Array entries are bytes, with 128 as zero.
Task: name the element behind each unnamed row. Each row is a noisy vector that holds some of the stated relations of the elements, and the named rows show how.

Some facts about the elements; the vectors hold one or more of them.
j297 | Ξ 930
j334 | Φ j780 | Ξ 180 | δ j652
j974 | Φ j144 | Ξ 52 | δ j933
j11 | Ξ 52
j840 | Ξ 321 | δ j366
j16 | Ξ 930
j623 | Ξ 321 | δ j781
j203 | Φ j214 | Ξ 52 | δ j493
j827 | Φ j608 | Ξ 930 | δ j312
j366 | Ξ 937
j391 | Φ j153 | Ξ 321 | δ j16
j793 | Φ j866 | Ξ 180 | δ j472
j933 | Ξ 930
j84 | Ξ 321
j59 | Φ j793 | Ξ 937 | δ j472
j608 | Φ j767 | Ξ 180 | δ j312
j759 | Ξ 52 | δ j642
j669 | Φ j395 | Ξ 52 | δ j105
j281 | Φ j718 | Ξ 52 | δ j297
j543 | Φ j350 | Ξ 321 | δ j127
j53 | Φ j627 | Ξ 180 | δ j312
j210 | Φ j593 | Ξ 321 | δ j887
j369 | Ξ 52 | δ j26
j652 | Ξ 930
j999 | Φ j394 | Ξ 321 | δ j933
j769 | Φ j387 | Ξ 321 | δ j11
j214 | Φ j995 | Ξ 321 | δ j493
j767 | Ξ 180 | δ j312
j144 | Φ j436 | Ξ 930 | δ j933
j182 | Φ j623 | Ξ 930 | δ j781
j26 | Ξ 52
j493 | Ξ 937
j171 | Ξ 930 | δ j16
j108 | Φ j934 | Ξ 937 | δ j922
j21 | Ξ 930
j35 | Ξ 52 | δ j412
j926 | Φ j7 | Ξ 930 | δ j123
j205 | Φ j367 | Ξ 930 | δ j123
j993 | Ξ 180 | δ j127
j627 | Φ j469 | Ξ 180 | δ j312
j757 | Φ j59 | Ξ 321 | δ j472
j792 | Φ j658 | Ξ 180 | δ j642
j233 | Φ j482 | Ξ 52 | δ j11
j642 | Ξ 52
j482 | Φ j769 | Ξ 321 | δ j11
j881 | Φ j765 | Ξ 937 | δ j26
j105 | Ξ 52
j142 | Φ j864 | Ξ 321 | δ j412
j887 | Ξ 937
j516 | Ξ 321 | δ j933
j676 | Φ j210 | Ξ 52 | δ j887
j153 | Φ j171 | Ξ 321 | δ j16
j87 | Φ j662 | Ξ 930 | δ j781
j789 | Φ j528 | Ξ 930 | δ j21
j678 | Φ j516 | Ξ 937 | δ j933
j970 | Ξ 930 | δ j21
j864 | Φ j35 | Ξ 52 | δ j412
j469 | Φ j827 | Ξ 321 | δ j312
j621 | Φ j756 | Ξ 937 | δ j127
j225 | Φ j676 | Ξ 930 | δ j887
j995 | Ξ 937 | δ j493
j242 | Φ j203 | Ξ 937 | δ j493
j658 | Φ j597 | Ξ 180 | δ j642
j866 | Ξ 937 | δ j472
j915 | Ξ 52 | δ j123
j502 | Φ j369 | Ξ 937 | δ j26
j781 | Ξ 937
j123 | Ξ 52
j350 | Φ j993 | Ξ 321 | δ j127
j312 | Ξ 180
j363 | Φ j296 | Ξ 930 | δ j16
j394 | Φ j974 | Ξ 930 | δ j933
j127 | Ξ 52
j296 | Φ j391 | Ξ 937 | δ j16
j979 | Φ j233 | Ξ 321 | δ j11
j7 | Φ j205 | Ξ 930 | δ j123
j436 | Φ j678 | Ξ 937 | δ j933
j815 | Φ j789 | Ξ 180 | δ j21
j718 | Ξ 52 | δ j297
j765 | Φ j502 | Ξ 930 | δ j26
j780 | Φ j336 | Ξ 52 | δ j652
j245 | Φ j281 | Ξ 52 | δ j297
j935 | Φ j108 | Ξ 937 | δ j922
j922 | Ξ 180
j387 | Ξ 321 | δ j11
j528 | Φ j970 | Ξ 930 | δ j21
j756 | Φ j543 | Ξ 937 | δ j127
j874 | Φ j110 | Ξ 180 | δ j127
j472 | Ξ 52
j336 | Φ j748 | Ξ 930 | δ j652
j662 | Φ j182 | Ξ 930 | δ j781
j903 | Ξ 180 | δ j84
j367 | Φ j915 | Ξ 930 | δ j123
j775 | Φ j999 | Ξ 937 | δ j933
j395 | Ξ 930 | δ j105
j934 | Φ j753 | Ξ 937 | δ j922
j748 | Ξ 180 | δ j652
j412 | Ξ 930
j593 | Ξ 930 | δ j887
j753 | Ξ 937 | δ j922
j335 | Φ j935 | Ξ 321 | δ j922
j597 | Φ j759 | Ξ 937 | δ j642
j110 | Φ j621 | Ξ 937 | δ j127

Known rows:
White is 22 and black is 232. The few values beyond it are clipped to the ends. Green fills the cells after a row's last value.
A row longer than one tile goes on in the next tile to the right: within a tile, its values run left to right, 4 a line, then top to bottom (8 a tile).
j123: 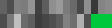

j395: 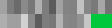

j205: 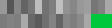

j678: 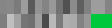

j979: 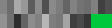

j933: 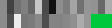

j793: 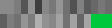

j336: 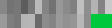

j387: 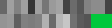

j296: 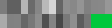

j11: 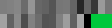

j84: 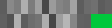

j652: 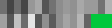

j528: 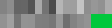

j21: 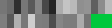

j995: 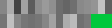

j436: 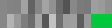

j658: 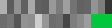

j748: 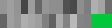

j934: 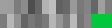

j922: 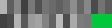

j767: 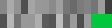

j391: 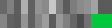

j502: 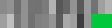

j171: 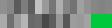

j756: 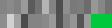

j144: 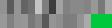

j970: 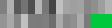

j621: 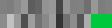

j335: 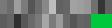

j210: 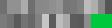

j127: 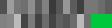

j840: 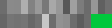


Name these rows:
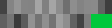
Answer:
j469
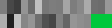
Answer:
j16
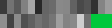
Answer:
j472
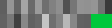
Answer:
j214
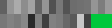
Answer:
j974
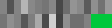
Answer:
j775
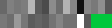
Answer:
j642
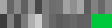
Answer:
j815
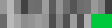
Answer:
j993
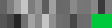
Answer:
j142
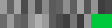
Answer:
j874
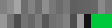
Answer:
j233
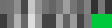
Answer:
j312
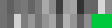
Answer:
j781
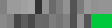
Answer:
j676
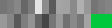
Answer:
j827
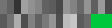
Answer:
j493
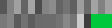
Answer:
j780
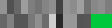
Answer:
j242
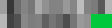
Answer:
j363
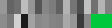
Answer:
j887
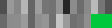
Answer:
j516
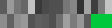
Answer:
j26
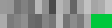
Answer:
j593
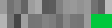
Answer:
j765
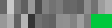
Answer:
j369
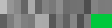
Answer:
j903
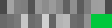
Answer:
j623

